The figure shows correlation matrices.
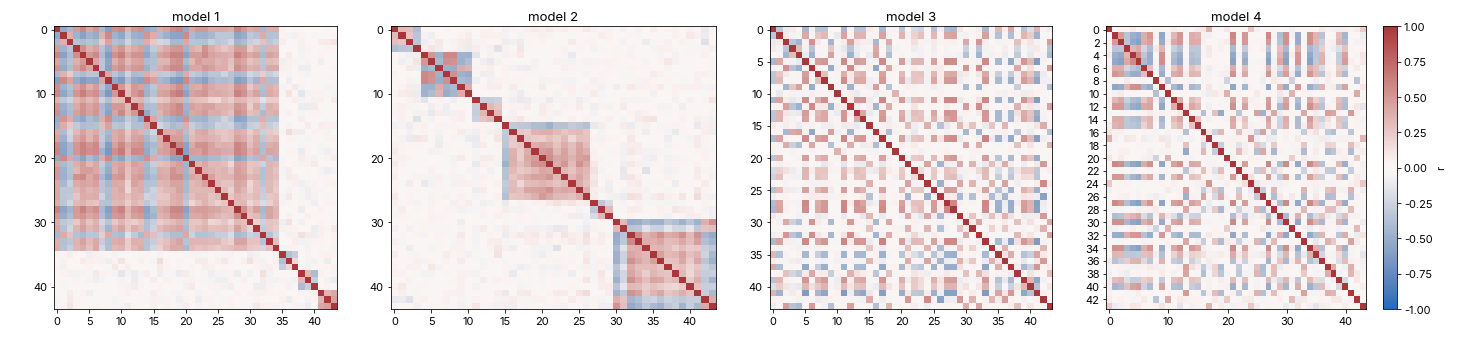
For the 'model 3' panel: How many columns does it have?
44
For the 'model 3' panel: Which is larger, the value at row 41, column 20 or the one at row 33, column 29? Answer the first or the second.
the second
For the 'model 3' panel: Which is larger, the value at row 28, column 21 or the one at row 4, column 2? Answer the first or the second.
the first
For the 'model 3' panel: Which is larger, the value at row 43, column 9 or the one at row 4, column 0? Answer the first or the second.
the second
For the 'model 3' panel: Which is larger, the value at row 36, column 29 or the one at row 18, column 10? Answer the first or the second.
the first
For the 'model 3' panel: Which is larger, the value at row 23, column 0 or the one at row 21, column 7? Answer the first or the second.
the second
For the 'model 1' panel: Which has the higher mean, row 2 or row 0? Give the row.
0
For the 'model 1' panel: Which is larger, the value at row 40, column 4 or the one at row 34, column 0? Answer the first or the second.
the second
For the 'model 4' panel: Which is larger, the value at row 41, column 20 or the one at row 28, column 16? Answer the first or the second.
the first
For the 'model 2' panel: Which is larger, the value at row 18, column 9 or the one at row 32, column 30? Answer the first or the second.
the first
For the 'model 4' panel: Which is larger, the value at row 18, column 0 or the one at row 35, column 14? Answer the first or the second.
the second
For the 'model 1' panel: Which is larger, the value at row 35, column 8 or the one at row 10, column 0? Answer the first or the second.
the second
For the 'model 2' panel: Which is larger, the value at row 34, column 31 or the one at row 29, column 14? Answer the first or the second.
the second
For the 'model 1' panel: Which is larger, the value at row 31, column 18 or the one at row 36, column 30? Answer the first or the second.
the first
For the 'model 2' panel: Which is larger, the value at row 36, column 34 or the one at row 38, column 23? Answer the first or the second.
the first
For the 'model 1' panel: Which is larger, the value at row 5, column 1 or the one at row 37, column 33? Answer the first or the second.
the second
